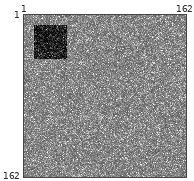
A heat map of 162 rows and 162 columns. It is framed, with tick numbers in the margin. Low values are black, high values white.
There are no regular stripes. The ninth with the lowest average is the top left. In the top left lies a patch that is lower than the rest.
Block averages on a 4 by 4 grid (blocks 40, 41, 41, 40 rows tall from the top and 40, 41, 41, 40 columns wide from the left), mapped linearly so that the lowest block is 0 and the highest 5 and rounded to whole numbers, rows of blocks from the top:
0 4 5 5 | 4 5 5 5 | 5 5 5 5 | 5 5 5 5
